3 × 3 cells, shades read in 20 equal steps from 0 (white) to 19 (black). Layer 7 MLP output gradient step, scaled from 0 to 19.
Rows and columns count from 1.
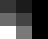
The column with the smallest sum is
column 1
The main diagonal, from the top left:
15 14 19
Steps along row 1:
up up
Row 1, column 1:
15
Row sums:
51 44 29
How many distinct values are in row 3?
3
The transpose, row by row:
15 11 0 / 17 14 10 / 19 19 19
